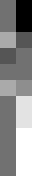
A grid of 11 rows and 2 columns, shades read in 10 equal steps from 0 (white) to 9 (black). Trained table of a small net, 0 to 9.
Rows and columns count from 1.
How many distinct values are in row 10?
2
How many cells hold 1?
2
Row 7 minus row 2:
0 -8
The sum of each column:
52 40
